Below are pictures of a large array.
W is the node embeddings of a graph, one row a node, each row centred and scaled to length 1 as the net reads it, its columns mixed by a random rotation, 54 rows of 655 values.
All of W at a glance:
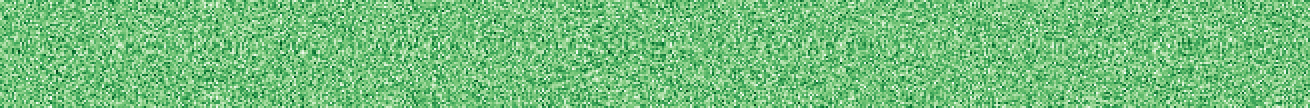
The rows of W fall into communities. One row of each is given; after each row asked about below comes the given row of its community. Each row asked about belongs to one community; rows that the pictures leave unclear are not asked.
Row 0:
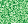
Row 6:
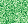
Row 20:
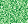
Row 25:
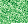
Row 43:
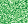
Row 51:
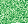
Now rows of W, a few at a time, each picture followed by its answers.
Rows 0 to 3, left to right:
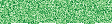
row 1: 20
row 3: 20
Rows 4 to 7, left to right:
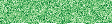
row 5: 51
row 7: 43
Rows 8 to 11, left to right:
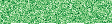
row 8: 0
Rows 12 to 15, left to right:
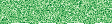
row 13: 43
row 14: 0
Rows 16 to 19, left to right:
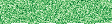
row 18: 51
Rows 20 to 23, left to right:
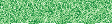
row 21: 6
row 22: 51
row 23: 51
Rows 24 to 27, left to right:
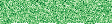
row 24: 6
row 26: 25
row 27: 6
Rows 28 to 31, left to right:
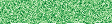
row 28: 51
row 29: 51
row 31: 43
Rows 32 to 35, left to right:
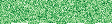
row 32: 20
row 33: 51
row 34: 6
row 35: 6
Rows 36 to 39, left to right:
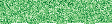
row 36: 6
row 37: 51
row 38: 25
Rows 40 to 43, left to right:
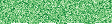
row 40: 6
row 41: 20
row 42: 0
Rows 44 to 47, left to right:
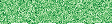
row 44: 6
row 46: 20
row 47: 43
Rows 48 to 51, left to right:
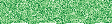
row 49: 20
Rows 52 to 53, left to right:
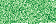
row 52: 20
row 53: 20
